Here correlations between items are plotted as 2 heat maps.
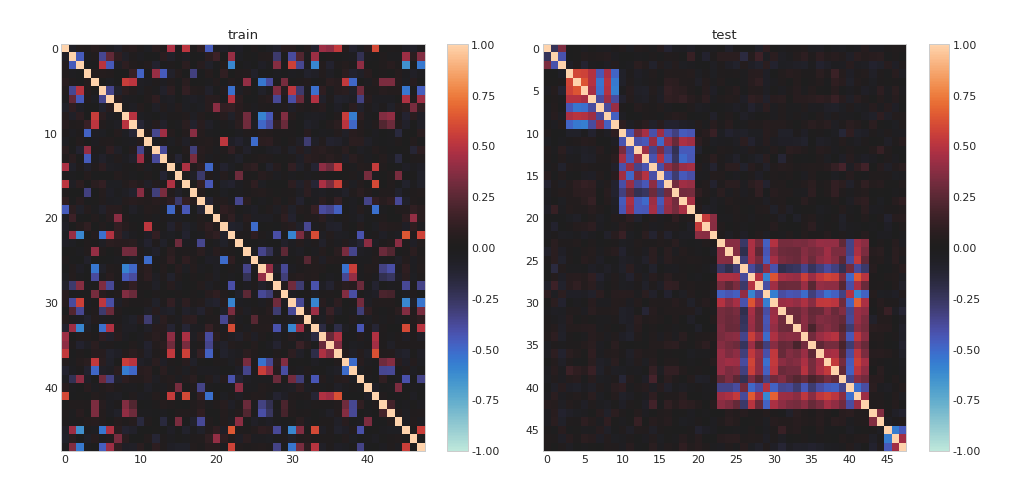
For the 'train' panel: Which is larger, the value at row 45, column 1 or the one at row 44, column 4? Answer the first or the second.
the first
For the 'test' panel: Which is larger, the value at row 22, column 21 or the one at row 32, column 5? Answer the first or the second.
the first
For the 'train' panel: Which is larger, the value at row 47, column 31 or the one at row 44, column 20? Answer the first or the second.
the first
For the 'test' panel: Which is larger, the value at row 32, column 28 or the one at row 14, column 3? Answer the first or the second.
the first
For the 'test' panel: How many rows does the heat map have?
48
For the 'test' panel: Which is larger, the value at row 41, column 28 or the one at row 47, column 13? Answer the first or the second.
the first
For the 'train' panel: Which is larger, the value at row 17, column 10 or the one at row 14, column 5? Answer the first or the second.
the first
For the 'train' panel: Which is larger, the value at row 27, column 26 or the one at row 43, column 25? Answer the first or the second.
the first
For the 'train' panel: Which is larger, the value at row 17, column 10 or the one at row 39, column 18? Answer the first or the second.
the first
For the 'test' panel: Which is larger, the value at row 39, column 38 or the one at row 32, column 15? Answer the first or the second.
the first
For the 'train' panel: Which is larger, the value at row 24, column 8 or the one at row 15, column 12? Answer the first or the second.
the first
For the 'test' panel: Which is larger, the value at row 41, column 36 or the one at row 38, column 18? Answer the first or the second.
the first
